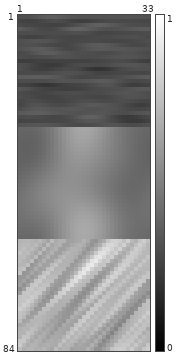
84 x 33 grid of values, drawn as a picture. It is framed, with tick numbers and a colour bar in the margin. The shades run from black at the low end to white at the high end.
The table splits into 3 rows of 1 panel. Panel 1,1: low, streaked across, faint in contrast. Panel 2,1: middling, smooth. Panel 3,1: high, slanting up to the right.
